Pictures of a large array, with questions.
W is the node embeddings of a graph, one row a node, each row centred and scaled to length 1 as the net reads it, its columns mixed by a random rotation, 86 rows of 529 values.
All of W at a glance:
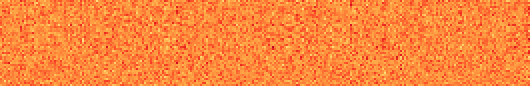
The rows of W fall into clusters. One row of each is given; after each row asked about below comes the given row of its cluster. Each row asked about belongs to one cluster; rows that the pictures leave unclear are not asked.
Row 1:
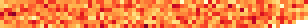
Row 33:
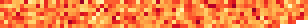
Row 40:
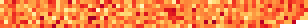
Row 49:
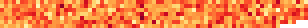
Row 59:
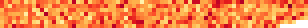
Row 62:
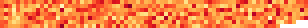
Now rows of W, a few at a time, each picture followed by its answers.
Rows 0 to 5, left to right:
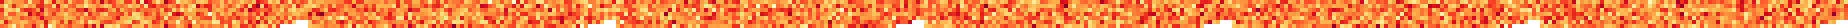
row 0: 1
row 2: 40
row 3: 49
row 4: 1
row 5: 49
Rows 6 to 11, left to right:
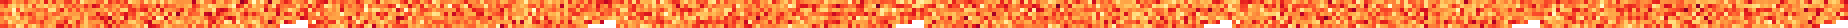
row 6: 62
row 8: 49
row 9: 40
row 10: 40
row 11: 62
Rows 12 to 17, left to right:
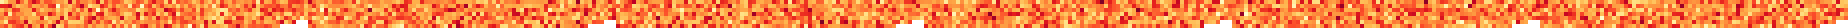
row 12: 40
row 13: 62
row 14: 40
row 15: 33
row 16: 62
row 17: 49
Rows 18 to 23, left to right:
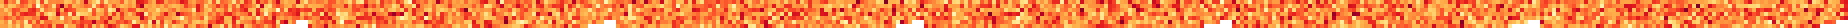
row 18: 49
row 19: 33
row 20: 62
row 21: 33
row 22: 59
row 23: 62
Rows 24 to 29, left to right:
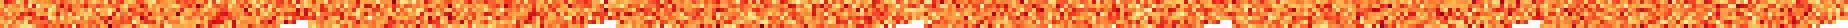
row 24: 49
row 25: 49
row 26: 1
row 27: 40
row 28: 62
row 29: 1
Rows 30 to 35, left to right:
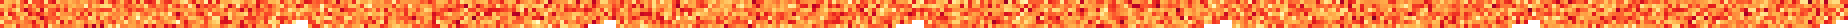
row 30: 1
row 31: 62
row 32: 49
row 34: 49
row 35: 62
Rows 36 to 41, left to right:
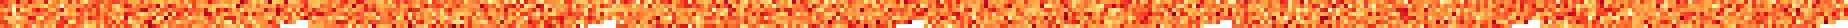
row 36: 62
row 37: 1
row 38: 40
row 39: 49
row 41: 49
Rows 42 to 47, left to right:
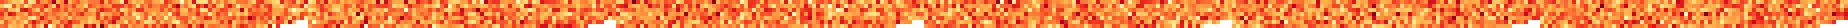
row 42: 1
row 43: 40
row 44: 40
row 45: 59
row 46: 49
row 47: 49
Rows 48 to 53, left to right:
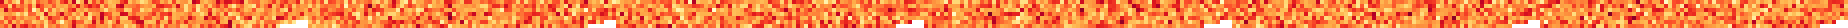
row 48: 59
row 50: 40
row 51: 33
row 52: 49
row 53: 40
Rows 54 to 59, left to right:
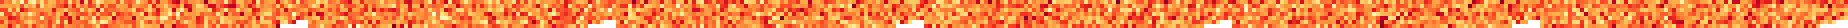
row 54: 33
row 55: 1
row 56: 62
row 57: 59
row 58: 62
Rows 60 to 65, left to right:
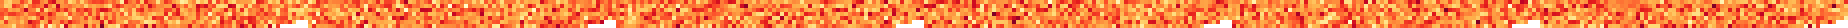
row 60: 1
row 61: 40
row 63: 40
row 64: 33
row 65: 1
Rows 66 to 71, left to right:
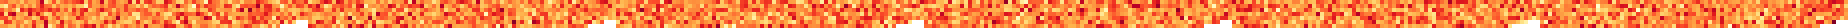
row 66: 1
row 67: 40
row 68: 1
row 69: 33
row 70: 59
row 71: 40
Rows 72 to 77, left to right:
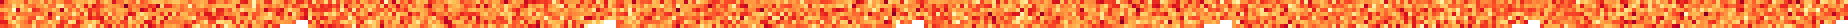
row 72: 62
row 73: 59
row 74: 62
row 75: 33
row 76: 40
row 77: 49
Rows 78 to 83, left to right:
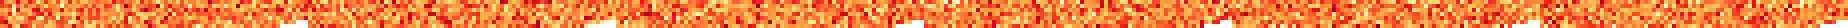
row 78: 62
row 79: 59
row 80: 49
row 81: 33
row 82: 1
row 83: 49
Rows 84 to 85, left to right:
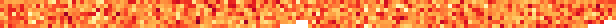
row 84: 33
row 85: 40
